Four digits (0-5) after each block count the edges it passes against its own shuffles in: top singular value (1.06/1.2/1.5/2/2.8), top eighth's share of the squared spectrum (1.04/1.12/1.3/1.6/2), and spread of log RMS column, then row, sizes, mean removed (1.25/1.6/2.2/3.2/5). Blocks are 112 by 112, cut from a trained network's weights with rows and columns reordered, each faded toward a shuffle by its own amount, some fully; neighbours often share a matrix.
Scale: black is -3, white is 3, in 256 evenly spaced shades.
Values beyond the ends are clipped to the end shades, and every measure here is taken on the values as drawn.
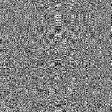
4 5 3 3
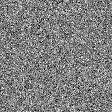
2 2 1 1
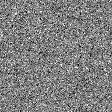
0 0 0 0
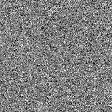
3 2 1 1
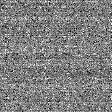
3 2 2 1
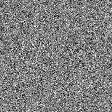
2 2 1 1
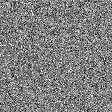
1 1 0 0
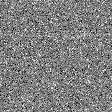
0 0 0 0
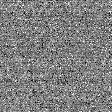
2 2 1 0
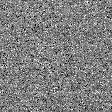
1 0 0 0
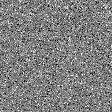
0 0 0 0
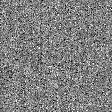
1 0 0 0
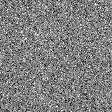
0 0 0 0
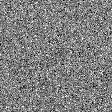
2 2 0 0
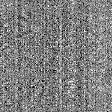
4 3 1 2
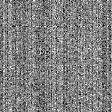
4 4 1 3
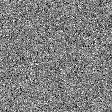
0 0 0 0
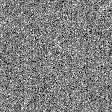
1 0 0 0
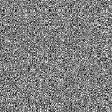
4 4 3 2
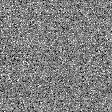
1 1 0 0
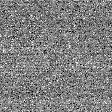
2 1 1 0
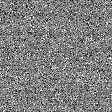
1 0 0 0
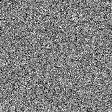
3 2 0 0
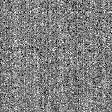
3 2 0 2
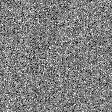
1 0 0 0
